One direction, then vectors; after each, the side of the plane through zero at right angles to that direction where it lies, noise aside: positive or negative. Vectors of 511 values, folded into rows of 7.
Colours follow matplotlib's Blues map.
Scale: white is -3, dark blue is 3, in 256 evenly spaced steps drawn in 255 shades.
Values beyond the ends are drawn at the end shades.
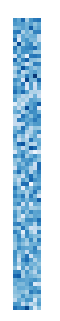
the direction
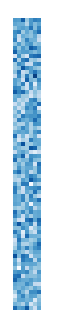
positive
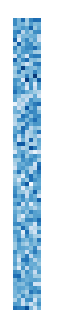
positive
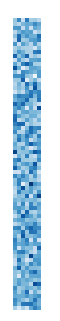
negative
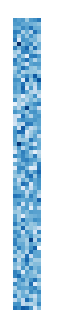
positive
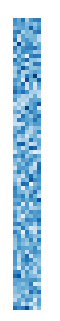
positive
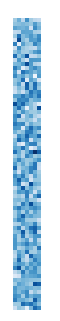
negative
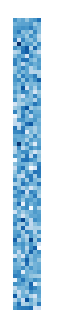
positive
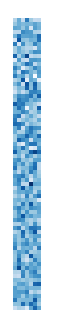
negative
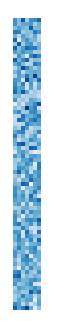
positive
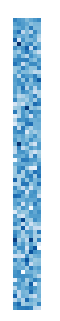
positive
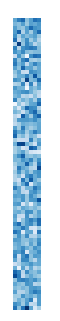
positive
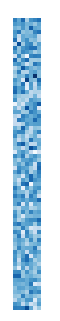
positive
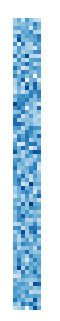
negative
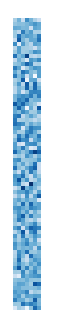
negative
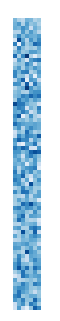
negative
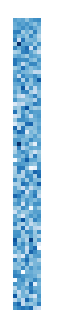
positive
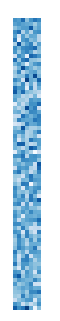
positive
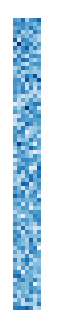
positive
